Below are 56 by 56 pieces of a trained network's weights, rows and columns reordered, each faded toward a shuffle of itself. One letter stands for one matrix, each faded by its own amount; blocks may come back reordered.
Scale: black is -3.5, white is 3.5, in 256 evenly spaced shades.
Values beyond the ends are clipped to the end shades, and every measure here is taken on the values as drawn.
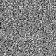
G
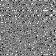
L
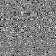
L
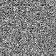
G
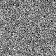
G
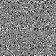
L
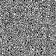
G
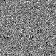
G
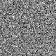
G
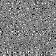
L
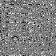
L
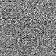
G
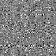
L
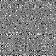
L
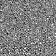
G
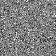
G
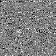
L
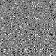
L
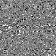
L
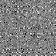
L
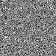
G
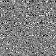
L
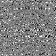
L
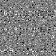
L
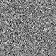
G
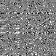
L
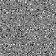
L
